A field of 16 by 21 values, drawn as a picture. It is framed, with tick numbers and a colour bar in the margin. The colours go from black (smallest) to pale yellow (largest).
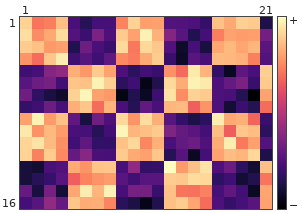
A checkerboard runs through the table. No overall slope runs across the table. Overall the values sit about 50% of the way up the scale. The histogram has two humps.
